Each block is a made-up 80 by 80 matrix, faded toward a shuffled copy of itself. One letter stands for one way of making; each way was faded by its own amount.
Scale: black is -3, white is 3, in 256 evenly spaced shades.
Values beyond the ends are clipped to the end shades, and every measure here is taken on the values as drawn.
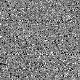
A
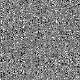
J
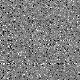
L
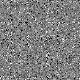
J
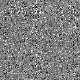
J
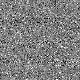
A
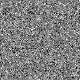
A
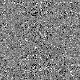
J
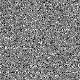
A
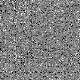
L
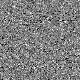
A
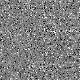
L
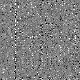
L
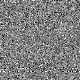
A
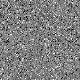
L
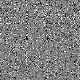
L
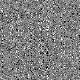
J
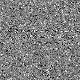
A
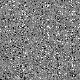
L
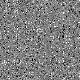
L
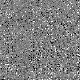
L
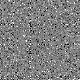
L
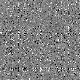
L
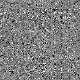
J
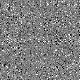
L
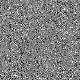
L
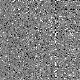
L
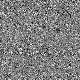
A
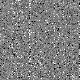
L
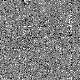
J
